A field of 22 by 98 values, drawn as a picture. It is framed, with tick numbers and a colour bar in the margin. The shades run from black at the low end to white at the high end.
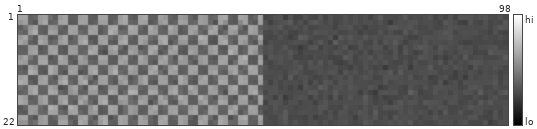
It is made of 1 by 2 panels. Panel 1,1: middling, checkered, strong in contrast. Panel 1,2: low, fine-grained, faint in contrast.
